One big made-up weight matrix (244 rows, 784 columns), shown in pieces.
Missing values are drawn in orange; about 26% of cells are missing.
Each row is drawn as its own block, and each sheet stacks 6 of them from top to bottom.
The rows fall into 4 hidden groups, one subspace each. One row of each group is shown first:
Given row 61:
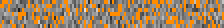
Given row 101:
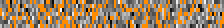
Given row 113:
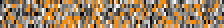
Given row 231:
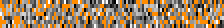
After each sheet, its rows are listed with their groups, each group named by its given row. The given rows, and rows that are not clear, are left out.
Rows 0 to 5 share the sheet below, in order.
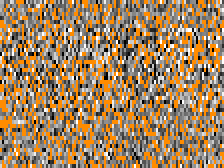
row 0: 101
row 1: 61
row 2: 61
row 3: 101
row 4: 101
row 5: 113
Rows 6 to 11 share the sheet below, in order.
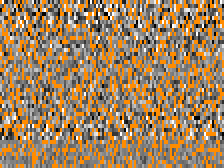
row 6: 113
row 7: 101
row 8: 113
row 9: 231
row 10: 231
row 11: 231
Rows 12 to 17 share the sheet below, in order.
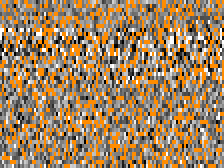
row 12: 231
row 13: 101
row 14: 61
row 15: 113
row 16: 231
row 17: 101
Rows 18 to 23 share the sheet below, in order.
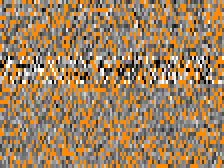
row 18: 113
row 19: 61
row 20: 101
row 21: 61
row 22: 61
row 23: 101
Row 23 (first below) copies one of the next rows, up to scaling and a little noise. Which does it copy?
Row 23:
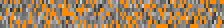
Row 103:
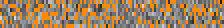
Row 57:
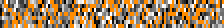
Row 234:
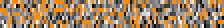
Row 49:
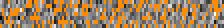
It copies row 103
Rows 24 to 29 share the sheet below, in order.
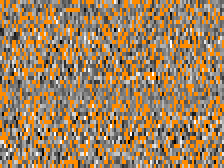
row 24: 61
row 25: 61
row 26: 231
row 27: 231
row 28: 61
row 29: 113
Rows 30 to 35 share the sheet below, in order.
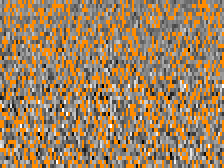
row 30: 113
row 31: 231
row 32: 113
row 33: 231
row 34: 61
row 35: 61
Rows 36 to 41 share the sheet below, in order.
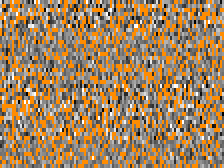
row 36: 113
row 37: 231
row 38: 231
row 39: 101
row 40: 61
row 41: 61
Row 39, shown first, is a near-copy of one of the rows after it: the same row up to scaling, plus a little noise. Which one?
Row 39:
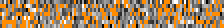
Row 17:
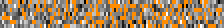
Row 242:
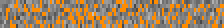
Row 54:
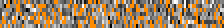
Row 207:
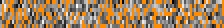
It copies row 54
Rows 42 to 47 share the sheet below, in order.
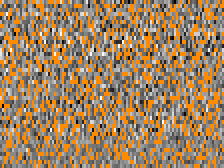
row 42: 113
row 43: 231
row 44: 113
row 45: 231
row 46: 231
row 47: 101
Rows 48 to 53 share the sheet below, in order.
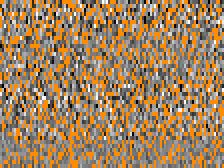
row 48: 231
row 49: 101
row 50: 101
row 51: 113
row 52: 61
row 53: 101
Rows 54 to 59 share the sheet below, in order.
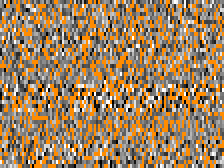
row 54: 101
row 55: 231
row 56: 61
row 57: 101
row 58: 231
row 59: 231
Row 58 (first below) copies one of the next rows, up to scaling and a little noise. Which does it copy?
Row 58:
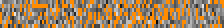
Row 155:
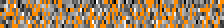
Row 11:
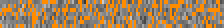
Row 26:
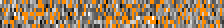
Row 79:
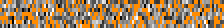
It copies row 26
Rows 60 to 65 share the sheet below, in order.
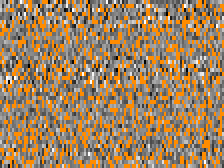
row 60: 101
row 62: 231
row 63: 61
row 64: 231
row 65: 231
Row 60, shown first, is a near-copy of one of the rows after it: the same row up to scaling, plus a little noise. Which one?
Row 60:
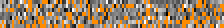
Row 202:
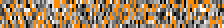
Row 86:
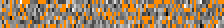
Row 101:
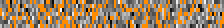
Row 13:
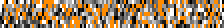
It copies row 86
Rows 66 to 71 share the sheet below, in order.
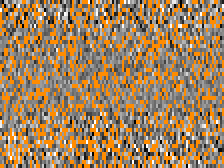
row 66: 113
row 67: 61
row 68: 101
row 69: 113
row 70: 231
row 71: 101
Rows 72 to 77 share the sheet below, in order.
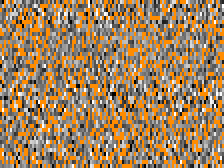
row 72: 113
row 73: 61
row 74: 113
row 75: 61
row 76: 113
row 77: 101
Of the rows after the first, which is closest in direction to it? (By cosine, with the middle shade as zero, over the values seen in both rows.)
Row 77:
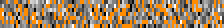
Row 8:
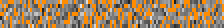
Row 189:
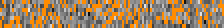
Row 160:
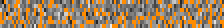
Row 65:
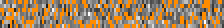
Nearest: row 8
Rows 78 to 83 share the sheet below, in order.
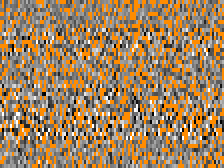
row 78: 101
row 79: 231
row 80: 231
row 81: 113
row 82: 61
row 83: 61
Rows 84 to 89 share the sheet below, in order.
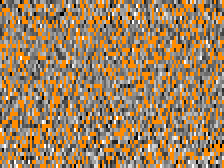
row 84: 61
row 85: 61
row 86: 101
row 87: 113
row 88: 113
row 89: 231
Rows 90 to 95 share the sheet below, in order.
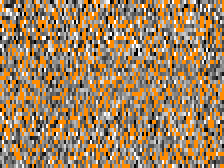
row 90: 61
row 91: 113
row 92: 231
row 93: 101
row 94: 61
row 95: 113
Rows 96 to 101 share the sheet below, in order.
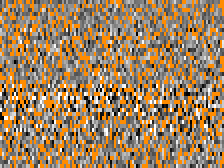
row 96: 113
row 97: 61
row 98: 231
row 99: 113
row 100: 61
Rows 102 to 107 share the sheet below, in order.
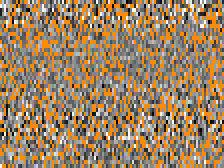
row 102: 231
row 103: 101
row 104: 113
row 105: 231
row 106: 101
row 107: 101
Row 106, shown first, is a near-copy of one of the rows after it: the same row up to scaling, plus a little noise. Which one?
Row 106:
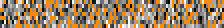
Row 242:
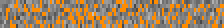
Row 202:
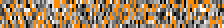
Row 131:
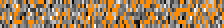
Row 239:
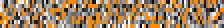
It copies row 239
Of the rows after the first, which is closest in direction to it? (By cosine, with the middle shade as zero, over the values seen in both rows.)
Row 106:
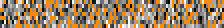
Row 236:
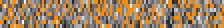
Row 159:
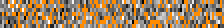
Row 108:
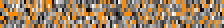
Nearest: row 108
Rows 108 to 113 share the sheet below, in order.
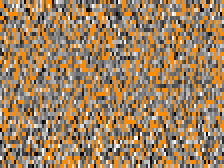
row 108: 101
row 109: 231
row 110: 113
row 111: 101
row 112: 113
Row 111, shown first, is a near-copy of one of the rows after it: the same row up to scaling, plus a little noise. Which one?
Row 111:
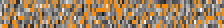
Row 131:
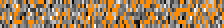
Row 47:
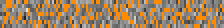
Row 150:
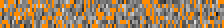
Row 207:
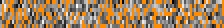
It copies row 150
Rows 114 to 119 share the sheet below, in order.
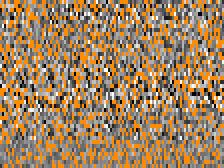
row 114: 231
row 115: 231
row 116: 113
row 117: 61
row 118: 113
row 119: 101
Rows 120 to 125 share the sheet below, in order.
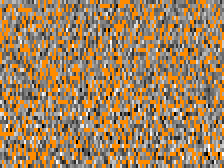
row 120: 113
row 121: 61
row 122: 231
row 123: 113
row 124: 113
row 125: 61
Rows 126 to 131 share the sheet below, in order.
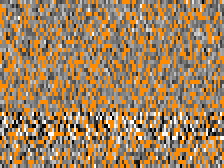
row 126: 101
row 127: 231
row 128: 113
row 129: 101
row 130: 113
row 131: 101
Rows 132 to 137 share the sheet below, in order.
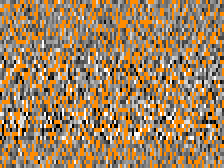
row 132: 231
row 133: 101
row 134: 113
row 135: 231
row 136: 101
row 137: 61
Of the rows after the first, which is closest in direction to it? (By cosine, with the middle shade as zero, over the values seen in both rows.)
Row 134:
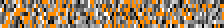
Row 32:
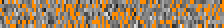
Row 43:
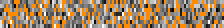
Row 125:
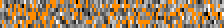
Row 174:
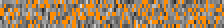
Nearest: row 32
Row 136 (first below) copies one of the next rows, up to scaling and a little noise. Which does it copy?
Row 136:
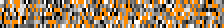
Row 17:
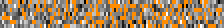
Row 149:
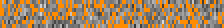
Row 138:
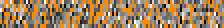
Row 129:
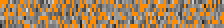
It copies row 138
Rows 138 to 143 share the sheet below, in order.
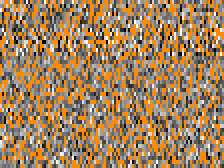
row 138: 101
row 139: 113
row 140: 231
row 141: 231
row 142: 101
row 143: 61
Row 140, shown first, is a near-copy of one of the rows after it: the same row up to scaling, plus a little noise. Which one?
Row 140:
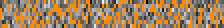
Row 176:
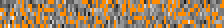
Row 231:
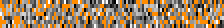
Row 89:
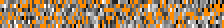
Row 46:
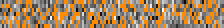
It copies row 231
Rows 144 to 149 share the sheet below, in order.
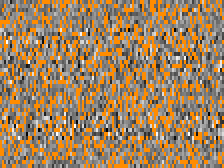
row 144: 101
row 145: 113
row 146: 101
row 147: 231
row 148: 231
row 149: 101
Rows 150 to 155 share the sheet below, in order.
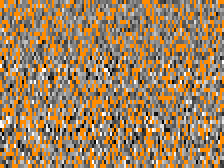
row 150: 101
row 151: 113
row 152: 113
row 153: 101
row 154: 231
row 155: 231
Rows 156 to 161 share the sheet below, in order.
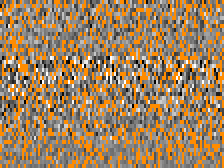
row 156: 231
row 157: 113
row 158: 61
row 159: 101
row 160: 113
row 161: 61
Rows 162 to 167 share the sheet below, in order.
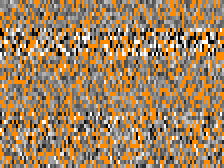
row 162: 101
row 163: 61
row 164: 61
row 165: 113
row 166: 113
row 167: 61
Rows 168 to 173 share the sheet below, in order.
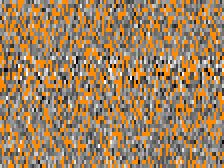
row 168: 113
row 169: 231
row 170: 61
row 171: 113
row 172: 231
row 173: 61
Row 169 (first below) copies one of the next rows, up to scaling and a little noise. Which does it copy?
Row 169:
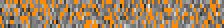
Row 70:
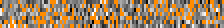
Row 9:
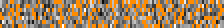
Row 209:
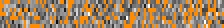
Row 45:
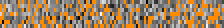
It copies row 209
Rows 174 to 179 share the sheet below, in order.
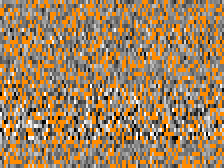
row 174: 113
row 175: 101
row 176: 231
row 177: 113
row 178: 113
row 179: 113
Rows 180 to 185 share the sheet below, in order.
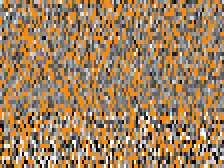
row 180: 113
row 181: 113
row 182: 113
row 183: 113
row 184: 231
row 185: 61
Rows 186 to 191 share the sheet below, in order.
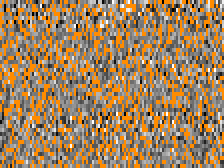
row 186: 231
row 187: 61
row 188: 101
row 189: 231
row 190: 231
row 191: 231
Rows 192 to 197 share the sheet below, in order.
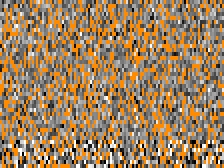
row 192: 231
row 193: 113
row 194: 231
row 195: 113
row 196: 61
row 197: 61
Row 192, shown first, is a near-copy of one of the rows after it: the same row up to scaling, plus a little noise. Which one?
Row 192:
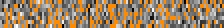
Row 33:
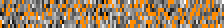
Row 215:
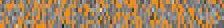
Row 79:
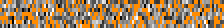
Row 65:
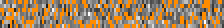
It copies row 215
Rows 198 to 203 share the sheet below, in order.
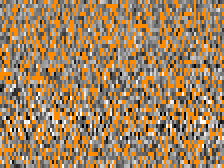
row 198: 231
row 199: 61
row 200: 61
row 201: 61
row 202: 101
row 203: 231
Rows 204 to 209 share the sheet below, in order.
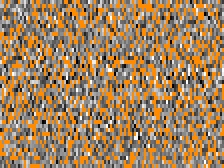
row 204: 61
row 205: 61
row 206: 61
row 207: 101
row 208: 113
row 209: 231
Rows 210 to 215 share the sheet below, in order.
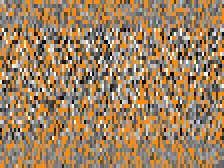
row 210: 113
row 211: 113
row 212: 61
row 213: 61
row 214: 101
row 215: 231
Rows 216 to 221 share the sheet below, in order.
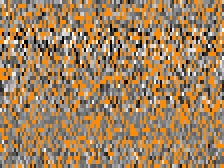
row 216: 113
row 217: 61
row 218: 61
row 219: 61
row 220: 61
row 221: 113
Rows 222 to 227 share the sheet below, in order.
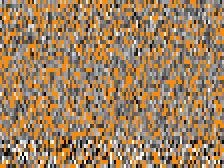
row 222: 113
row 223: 113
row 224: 113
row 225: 113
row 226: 101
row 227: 61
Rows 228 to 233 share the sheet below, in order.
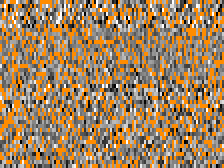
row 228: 231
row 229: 113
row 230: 113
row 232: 61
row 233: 101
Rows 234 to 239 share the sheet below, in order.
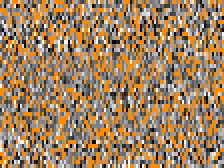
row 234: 101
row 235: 113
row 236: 101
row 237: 61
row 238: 231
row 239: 101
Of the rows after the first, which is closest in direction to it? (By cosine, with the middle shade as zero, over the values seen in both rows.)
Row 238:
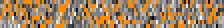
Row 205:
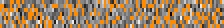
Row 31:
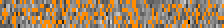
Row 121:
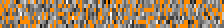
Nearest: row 205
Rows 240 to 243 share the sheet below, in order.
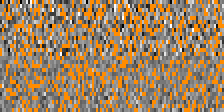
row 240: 101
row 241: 101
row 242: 101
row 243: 113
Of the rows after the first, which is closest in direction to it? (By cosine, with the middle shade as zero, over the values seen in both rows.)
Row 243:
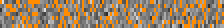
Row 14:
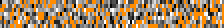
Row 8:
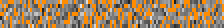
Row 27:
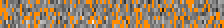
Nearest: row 27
